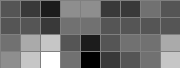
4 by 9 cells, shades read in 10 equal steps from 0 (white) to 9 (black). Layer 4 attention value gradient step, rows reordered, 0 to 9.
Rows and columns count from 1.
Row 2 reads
6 6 7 5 5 6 6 6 6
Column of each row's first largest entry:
3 3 5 5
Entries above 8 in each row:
0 0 0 1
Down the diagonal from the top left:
6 6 2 5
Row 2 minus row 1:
0 -1 -1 1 1 -1 -1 1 0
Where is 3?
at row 3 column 2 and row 3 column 9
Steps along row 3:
down down up up down down same down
